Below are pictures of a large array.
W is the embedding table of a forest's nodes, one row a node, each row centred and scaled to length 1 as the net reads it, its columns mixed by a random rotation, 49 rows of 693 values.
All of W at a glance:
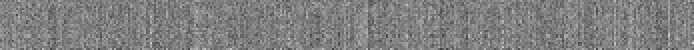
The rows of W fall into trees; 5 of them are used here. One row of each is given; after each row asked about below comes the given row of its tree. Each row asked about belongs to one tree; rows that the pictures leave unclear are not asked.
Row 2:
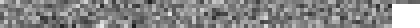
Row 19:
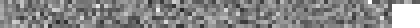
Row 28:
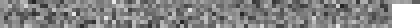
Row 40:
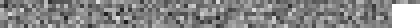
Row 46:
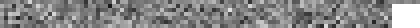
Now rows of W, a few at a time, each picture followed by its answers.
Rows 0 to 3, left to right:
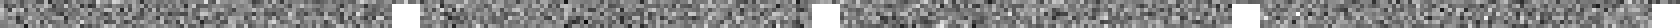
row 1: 46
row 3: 19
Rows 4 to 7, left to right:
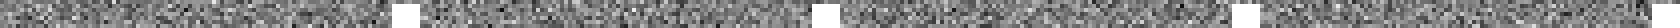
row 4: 46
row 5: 19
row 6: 28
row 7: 46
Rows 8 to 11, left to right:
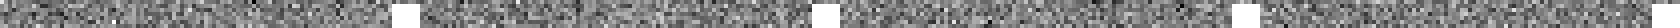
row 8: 28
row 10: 28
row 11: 40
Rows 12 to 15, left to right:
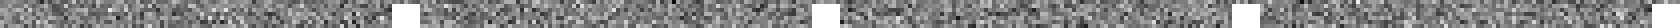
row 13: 28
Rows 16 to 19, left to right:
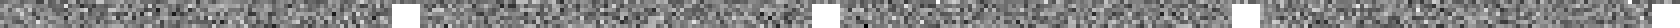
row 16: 40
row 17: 40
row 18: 40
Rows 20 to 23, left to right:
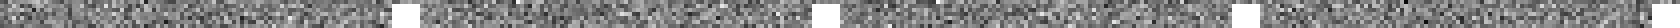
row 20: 46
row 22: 40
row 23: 46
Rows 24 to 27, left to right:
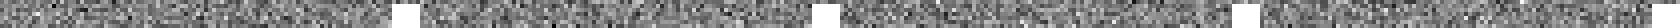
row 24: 19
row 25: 2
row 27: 2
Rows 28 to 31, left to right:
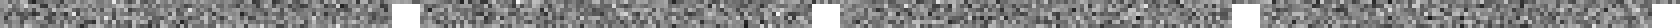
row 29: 40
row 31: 19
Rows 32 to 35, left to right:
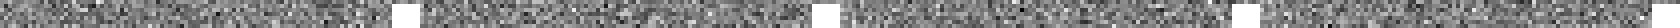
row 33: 40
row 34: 19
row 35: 19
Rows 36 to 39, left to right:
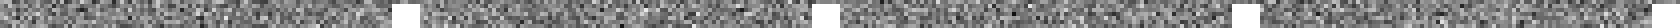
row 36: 19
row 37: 19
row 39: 40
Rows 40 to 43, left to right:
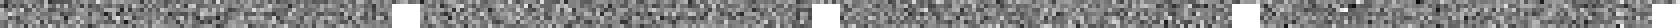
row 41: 46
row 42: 40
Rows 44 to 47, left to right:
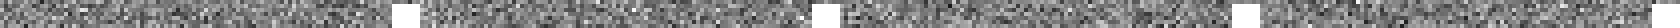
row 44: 40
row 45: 19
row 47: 40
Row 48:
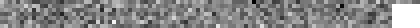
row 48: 28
